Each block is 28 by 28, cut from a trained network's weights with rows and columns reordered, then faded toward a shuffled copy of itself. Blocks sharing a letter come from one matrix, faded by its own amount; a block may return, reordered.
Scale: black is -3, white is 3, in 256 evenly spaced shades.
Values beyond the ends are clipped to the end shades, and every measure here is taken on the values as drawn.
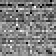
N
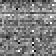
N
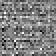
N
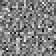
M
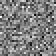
M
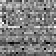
N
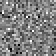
M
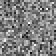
M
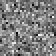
M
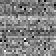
N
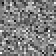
M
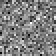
M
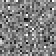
M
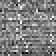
N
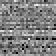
N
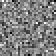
M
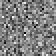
M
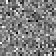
M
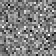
M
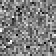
M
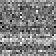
N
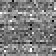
N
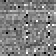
N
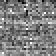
N
